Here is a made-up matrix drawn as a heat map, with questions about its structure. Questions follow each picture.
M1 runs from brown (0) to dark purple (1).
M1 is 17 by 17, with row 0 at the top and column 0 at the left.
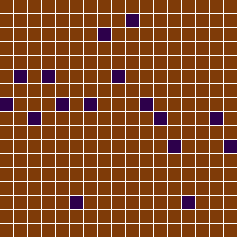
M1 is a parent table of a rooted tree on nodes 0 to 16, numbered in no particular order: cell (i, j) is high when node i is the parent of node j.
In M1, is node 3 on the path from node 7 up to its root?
no
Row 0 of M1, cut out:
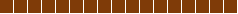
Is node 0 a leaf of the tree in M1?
yes
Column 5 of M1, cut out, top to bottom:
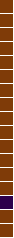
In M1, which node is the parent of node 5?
14
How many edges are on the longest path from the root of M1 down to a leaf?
6
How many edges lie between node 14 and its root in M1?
0
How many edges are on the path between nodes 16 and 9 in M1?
7
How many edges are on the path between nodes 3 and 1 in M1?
2
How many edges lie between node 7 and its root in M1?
4
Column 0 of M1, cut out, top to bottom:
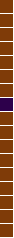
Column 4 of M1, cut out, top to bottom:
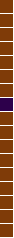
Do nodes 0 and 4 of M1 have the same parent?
yes
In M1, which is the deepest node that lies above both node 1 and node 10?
5
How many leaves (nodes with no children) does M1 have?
10
